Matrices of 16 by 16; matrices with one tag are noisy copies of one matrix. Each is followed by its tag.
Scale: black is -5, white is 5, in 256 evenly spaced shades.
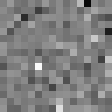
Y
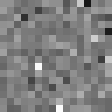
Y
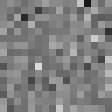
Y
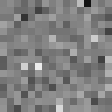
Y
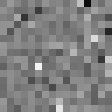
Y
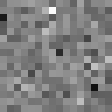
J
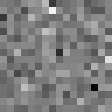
J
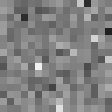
Y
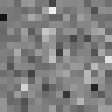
J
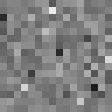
J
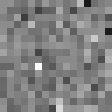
Y
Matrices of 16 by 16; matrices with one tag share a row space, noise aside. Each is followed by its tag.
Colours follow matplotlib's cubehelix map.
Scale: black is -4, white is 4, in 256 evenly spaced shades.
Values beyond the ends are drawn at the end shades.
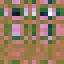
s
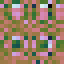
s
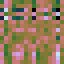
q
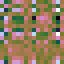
q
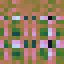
s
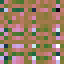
q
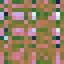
q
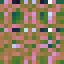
s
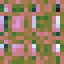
q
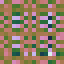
s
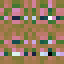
s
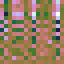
q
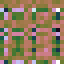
q
